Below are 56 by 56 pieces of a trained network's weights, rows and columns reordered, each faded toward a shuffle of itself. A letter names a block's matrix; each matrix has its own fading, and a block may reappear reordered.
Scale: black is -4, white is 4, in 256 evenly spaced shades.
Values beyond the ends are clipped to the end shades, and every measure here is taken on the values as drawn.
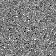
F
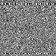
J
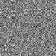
J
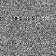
J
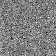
F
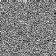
J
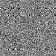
J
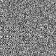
J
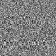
J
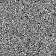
F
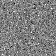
F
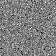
F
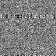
J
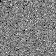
F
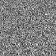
J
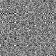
J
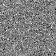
F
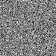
F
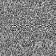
J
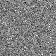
F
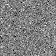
F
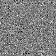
F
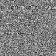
J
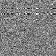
J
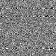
J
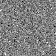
F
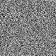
J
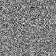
J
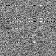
J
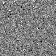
F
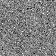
F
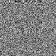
J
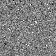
F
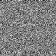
J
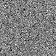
F
